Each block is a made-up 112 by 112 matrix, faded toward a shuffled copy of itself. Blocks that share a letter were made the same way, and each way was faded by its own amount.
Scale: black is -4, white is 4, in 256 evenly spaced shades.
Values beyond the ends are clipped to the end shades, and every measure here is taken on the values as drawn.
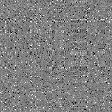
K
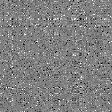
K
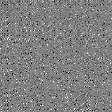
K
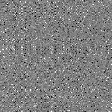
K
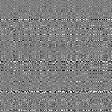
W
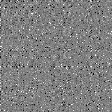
K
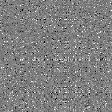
K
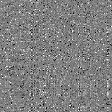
K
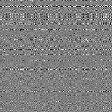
W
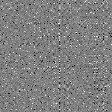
K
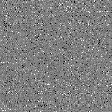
K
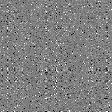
K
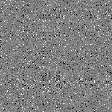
K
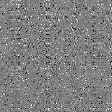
K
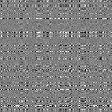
W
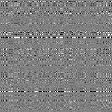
W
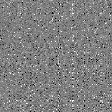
K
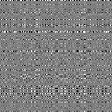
W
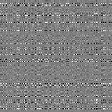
W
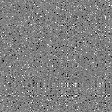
K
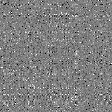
K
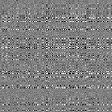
W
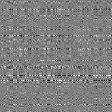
W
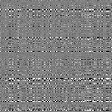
W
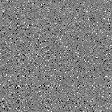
K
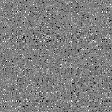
K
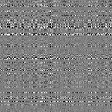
W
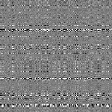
W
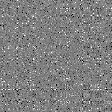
K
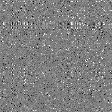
K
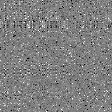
K
